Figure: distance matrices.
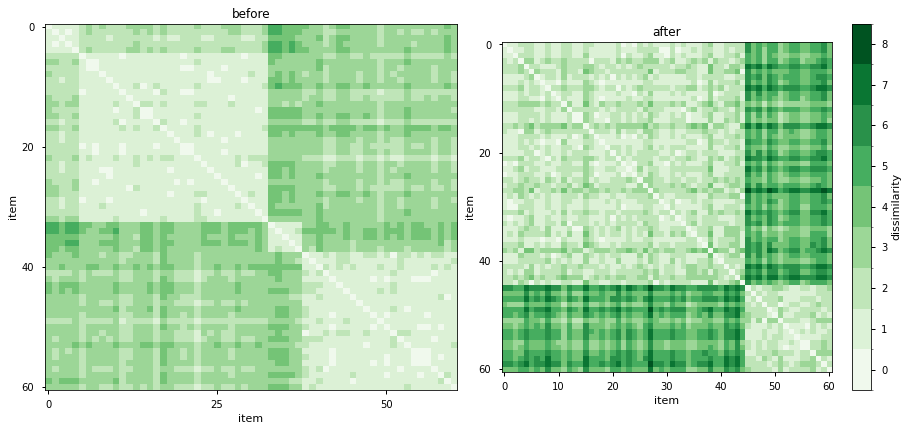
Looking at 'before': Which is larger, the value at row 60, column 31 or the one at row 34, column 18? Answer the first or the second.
the second
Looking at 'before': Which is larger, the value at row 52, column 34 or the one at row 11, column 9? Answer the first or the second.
the first
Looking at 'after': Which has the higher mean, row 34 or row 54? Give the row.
54
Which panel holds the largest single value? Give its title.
after
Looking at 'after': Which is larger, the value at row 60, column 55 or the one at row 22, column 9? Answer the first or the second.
the first
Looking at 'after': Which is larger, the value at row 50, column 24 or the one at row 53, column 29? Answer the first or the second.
the second
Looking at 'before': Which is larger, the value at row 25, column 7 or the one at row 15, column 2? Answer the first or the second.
the second
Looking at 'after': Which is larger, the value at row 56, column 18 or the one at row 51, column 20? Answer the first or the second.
the first
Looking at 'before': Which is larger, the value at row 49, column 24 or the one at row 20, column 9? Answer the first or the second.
the first
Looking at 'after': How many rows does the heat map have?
61
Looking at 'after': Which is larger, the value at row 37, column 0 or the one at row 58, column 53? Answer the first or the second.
the first
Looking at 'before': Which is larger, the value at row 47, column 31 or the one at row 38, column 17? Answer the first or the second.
the second
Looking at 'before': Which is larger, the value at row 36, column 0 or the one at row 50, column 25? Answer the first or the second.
the first
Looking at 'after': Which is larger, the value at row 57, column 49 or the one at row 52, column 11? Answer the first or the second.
the second
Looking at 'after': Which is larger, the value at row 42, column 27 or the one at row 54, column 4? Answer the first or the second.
the second
